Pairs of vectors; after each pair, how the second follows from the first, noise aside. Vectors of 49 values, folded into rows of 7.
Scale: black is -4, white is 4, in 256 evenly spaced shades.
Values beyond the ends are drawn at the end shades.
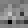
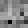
copied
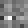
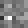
copied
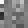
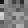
negated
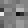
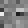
copied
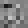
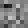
copied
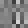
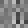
negated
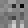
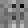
copied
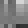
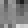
negated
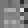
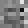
negated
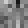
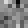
copied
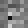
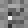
negated
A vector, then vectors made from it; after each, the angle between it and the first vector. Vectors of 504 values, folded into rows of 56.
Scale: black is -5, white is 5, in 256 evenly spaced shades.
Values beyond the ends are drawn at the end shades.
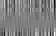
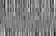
nearly opposite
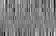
nearly parallel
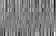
nearly parallel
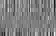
nearly parallel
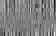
nearly parallel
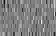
partly opposed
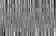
nearly parallel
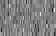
partly opposed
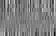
nearly opposite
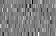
orthogonal
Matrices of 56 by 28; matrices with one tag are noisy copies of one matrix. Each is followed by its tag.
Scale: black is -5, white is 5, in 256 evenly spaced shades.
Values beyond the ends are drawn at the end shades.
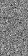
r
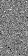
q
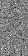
r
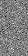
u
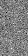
u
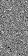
q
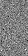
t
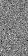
t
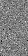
t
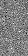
u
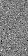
t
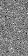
u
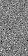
t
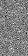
u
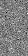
u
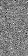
u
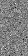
r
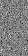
t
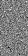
q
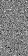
q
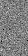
t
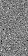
t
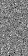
r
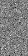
r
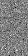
r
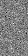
u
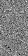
q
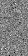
r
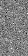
u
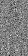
r
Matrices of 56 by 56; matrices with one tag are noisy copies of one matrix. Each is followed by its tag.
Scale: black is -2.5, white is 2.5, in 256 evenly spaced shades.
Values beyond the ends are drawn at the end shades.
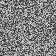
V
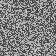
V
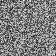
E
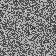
V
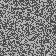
V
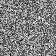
V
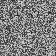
E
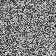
E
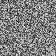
E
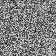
E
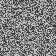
V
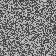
V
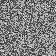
E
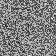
V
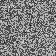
E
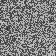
E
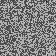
E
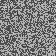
E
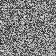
E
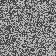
E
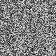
E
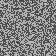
V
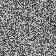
V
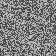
V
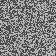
E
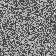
V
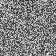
V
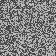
E
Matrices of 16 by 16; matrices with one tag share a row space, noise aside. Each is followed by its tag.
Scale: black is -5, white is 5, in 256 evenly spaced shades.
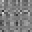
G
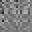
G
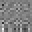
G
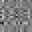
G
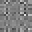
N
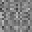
G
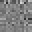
N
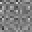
G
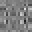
N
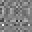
G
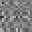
G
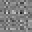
N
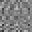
G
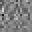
G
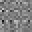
G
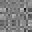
N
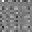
G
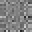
N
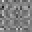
G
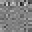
N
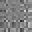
N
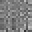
N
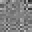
N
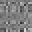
N
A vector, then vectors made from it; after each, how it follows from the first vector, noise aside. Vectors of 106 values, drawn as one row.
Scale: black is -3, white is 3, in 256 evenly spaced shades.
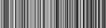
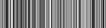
wrapped around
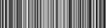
wrapped around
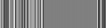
partly zeroed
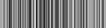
wrapped around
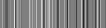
partly zeroed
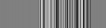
partly zeroed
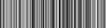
wrapped around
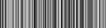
wrapped around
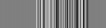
partly zeroed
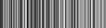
wrapped around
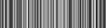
wrapped around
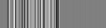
partly zeroed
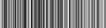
wrapped around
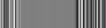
partly zeroed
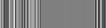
partly zeroed
